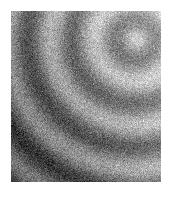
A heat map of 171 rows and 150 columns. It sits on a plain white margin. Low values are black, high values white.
On average the colour sits 50% of the way up the scale. The field climbs toward the top right. No row or column stands out. The bottom left is the ninth with the lowest average. Rings spread out from the top right.
